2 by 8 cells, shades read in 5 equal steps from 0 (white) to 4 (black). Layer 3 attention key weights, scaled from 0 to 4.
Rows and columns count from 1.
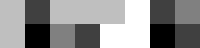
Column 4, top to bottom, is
1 3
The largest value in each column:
1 4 2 3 1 0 4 3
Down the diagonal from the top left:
1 4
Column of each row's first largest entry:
2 2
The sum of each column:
2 7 3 4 1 0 7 5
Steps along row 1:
up down same same down up down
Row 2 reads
1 4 2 3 0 0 4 3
